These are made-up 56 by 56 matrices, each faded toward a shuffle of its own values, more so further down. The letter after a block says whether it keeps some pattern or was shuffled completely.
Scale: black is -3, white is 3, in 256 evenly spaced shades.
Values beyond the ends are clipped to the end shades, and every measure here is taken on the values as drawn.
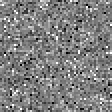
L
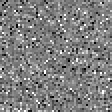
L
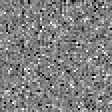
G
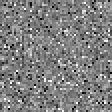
G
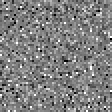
L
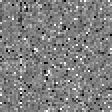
G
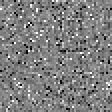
G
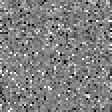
G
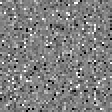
G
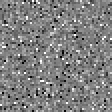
L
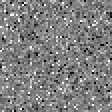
L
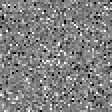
L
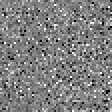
G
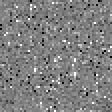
L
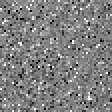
L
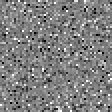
L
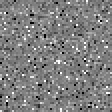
L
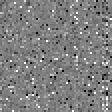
G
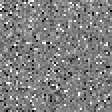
G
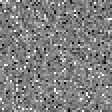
G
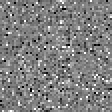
G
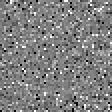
G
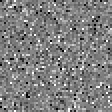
L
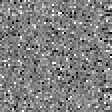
G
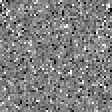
G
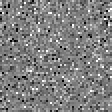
G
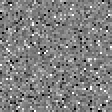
L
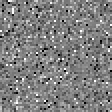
L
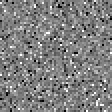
L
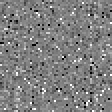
G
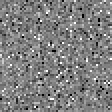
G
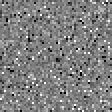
L
